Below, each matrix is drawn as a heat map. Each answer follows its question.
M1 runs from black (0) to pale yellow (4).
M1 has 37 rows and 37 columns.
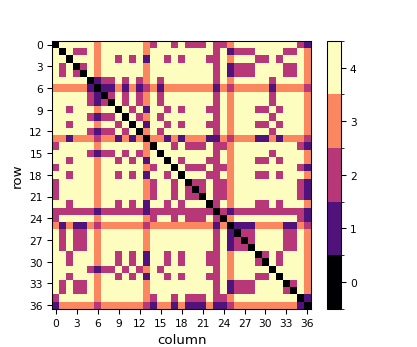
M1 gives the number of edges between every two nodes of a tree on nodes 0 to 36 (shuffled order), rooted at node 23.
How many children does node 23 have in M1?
4
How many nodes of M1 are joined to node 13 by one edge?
10
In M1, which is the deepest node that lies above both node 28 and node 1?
25
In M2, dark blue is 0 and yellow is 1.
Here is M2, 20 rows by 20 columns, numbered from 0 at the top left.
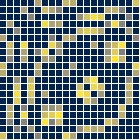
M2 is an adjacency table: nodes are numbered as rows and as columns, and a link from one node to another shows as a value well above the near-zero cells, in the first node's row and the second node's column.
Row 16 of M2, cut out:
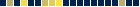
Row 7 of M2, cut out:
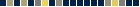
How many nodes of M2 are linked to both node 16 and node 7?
5
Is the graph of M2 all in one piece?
yes
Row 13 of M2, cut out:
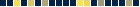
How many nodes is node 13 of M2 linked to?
7
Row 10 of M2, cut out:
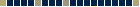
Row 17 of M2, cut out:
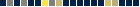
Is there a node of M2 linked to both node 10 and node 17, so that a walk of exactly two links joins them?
no
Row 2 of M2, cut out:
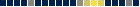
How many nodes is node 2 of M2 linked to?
6
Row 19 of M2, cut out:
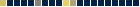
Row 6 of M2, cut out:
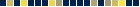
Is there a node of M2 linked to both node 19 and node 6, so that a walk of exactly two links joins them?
no
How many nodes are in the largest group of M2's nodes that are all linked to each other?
7
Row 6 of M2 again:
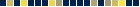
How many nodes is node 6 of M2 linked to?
8
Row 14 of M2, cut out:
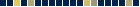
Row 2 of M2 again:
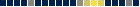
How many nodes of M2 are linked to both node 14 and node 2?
4
